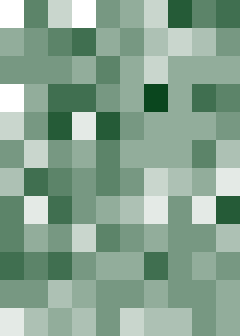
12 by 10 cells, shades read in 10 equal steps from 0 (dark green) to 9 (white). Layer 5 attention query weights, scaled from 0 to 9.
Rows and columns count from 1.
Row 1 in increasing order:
1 2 3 3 4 5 7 7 9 9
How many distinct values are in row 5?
5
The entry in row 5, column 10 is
4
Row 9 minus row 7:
-3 3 1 3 0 0 -2 -2 -1 -2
